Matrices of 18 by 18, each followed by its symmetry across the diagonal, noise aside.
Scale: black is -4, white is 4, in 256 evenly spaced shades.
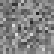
neither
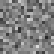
antisymmetric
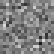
antisymmetric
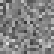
neither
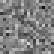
neither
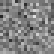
neither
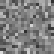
antisymmetric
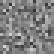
antisymmetric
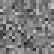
neither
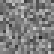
neither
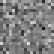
antisymmetric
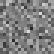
antisymmetric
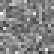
neither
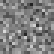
antisymmetric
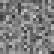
neither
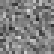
antisymmetric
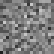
neither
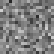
antisymmetric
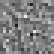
antisymmetric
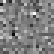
antisymmetric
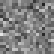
neither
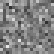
neither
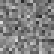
antisymmetric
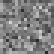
antisymmetric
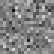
neither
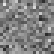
neither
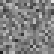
antisymmetric
